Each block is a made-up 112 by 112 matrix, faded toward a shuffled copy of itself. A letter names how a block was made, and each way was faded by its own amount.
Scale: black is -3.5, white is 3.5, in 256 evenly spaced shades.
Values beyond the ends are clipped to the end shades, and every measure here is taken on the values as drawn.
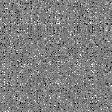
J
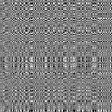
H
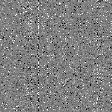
J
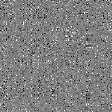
J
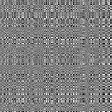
H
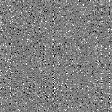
J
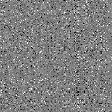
J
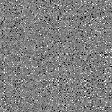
J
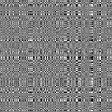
H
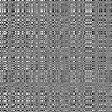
H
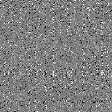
J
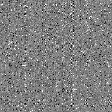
J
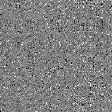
J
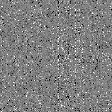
J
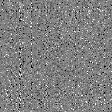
J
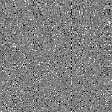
J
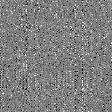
J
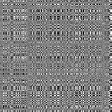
H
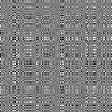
H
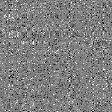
J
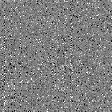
J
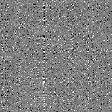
J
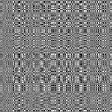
H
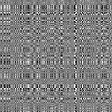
H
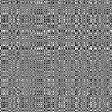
H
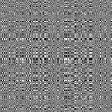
H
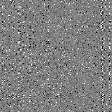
J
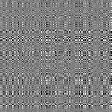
H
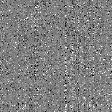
J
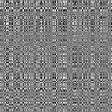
H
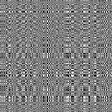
H
